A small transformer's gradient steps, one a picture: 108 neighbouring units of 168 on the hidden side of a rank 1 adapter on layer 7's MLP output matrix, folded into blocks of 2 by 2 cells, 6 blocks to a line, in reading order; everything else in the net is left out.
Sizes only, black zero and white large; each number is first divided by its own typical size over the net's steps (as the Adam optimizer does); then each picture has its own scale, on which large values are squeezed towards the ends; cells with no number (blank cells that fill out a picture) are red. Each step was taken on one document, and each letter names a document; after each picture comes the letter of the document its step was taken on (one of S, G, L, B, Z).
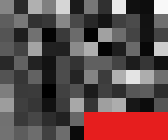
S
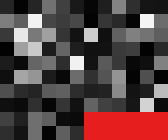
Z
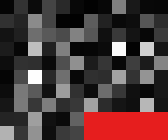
Z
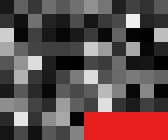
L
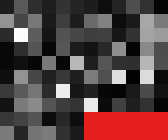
Z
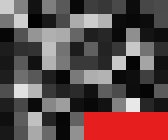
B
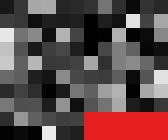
L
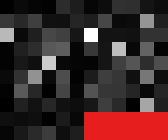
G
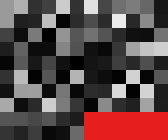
S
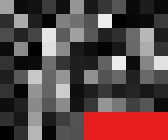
B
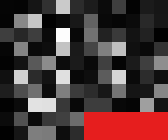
G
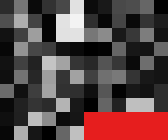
B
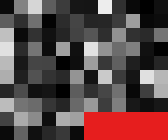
L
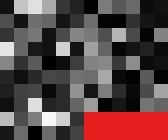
L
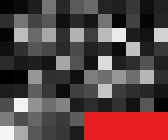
Z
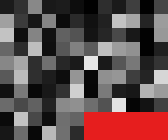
L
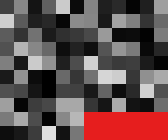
L
